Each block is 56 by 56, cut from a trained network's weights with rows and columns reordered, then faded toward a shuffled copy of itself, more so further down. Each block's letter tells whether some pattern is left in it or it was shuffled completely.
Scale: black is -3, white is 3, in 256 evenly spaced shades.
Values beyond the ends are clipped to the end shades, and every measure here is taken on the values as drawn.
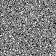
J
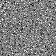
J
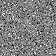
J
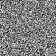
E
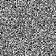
E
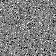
J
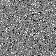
J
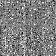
E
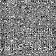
E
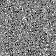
J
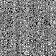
E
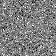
J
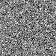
J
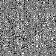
E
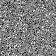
J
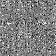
E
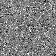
J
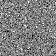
J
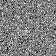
J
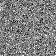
J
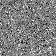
J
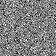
J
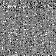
E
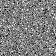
J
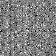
E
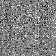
E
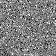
J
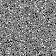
J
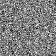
E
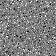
J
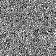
E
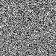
E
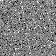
J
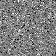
J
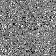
E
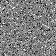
J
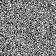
J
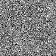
E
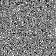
J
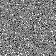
J
